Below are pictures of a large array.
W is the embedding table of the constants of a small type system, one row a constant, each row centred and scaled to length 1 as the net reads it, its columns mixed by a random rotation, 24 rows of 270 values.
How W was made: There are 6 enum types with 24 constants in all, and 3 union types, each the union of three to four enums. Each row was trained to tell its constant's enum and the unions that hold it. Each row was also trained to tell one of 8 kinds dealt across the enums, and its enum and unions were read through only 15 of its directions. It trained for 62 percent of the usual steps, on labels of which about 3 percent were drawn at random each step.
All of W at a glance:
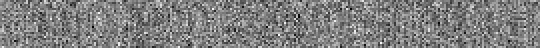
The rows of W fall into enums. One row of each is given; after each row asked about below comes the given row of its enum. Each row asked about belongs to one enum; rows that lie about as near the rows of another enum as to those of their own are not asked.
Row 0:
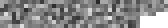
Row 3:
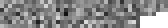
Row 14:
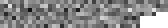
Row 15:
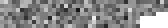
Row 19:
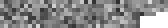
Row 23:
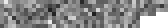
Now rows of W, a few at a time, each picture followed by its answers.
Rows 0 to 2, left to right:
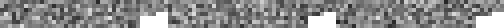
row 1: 3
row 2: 3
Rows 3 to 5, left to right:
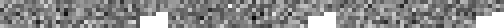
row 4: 19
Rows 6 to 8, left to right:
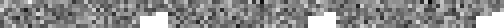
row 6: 15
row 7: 19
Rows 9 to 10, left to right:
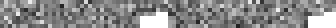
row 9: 15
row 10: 19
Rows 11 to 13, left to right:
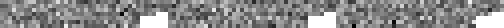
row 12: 14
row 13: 15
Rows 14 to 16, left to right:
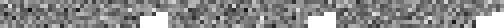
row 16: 19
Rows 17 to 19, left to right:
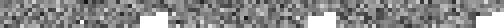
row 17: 14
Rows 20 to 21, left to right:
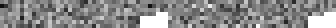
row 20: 14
